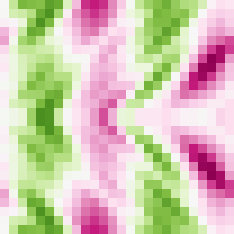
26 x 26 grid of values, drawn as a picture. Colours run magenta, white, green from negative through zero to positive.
The middle left is the ninth with the highest average. It is mirror symmetric from top to bottom. Stripes running up and down repeat 2 times from left to right.
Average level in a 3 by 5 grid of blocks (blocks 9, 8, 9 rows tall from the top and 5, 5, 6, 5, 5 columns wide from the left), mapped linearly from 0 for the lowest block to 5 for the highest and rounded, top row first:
4 3 1 5 0 | 4 4 1 2 1 | 4 3 1 5 0
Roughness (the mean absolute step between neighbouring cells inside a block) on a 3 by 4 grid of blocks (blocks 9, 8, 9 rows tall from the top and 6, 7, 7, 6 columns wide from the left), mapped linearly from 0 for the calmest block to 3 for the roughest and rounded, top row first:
1 1 1 2 / 0 1 3 0 / 1 1 1 2
